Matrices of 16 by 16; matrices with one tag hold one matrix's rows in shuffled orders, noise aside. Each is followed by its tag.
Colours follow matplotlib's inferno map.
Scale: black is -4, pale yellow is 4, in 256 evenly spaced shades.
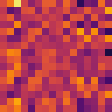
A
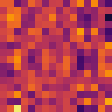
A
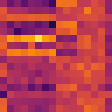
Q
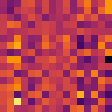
A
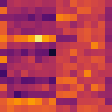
Q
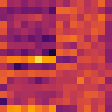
Q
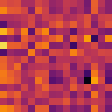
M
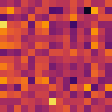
M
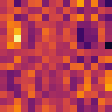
A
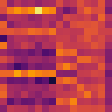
Q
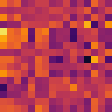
M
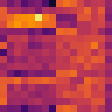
Q
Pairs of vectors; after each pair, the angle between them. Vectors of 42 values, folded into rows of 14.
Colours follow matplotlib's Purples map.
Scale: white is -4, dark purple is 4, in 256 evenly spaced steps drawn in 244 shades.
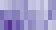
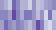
partly aligned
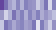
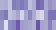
partly opposed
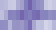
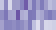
partly aligned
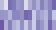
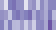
nearly parallel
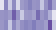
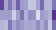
nearly opposite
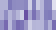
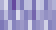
partly aligned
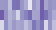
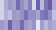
orthogonal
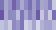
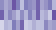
nearly parallel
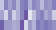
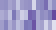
partly opposed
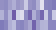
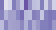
partly opposed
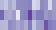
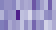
nearly opposite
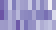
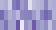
partly aligned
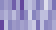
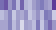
partly aligned
